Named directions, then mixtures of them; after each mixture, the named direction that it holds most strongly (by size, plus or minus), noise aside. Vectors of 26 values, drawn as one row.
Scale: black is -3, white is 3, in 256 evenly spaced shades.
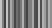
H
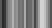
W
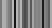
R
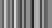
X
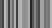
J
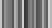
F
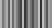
X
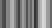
W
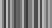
H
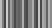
H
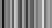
W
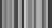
F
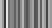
H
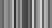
R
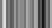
W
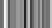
R
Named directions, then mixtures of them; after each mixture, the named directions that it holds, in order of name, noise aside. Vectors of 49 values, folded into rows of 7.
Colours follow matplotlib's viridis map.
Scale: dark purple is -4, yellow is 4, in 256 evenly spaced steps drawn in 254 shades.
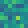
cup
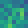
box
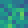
box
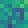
box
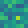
cup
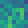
box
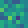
box, cup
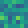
cup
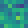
box, cup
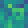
box, cup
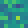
cup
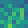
box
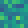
cup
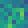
box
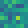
cup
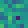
cup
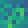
box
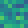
box, cup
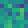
box, cup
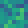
box, cup
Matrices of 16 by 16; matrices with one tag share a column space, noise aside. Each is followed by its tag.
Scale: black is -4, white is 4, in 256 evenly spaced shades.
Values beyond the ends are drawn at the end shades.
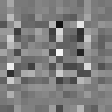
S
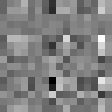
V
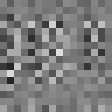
S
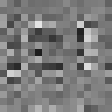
S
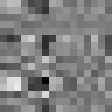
V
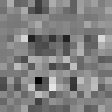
V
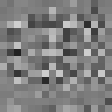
S
